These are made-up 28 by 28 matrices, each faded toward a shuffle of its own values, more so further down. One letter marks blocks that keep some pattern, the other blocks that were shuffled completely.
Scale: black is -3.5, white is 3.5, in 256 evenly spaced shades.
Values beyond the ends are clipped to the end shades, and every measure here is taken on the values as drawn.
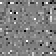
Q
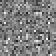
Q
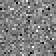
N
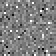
N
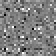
Q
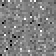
N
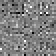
Q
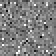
N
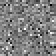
Q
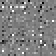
Q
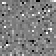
N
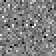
N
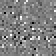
Q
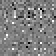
Q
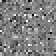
Q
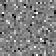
N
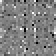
Q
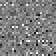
Q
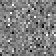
N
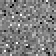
N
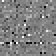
Q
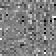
Q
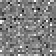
Q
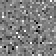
N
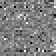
Q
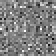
Q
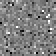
N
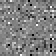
Q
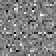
Q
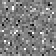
N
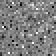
N
